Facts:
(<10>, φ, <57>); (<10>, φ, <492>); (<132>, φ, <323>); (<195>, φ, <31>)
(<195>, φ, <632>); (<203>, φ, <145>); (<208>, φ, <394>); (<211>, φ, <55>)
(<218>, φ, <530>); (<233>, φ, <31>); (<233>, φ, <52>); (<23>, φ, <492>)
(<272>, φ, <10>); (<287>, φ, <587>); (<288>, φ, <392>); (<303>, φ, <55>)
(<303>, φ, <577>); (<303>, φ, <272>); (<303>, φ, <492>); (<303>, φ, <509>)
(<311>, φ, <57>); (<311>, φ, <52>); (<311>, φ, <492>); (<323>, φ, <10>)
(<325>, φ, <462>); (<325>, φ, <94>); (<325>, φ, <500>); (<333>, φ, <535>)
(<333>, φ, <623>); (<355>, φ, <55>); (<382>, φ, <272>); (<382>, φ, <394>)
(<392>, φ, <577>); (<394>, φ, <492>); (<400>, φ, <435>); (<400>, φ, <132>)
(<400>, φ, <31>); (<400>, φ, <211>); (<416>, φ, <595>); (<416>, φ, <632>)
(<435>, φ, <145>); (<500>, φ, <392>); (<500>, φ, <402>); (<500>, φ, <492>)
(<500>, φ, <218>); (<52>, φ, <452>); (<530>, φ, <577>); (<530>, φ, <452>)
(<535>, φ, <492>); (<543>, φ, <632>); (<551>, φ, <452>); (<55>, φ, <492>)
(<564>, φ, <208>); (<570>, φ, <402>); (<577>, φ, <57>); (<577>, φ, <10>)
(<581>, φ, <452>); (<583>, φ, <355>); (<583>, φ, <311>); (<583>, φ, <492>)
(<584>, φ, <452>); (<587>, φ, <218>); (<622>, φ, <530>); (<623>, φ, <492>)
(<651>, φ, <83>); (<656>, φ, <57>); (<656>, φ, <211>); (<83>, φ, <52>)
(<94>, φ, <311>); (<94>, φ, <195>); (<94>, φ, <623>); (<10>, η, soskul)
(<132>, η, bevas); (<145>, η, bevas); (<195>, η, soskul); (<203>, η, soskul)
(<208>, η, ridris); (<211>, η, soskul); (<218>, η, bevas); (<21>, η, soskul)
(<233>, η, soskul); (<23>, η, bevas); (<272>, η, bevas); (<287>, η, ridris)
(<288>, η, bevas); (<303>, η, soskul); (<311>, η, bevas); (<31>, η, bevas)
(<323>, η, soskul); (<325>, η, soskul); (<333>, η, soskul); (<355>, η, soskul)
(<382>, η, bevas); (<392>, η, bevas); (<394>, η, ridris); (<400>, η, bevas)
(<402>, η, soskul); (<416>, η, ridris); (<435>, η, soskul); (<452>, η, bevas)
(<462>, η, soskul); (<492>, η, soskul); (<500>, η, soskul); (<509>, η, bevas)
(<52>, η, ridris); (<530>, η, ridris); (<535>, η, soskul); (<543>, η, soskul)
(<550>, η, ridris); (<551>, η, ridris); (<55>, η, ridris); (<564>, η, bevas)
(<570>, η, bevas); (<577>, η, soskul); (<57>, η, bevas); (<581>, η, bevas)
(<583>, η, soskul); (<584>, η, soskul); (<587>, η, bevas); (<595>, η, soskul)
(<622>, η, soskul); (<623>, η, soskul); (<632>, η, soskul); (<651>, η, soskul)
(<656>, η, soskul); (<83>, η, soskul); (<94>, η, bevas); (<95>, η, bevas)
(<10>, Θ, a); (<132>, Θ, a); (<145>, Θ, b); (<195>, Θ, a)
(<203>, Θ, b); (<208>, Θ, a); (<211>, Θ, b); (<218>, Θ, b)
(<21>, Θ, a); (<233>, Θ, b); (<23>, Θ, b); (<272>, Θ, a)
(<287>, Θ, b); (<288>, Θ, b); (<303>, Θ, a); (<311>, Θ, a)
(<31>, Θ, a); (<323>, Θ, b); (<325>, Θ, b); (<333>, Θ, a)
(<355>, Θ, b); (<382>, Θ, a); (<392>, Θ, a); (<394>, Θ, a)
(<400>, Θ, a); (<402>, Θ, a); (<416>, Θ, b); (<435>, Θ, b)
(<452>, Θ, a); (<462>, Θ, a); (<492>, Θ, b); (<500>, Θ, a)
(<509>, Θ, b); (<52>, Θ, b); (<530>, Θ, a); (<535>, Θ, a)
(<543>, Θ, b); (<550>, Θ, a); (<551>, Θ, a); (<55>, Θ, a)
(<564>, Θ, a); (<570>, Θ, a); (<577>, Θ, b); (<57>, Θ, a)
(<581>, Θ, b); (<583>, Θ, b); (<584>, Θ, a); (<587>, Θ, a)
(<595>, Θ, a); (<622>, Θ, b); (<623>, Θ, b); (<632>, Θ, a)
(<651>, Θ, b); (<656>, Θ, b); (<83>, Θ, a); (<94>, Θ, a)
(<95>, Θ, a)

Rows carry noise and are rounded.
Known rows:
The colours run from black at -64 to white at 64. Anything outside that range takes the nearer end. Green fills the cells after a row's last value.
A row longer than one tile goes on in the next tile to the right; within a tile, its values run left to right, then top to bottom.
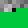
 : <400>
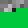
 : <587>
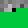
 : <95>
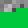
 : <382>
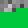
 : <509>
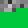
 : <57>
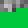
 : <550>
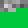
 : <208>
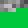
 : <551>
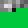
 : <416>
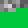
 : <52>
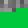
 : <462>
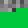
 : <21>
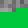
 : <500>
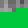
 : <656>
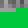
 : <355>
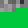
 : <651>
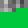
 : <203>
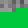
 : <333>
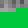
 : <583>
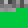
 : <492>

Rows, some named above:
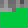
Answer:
<656>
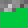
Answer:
<581>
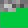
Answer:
<55>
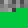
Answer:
<21>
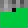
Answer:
<543>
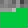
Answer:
<584>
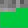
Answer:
<622>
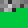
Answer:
<31>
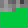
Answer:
<233>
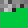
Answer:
<145>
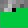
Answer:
<570>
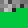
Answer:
<145>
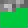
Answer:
<287>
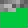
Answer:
<530>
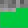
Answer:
<622>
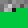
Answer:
<94>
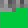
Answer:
<323>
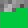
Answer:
<564>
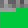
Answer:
<355>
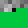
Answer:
<400>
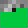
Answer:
<288>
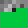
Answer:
<392>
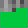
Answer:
<195>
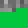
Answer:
<462>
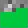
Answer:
<311>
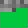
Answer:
<402>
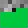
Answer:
<132>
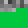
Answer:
<492>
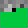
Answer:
<95>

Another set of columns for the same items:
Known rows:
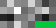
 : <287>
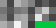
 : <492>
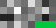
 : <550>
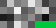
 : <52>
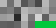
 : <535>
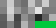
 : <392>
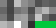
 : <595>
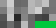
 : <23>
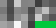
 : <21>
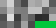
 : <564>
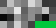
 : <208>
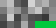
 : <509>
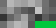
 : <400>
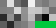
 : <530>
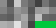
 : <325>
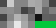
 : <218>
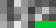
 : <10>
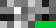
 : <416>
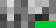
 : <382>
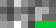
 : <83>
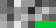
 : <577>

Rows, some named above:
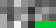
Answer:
<323>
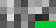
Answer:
<564>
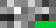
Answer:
<287>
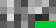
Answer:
<564>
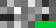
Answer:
<550>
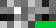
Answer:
<416>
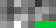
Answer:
<622>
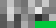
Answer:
<392>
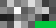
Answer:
<52>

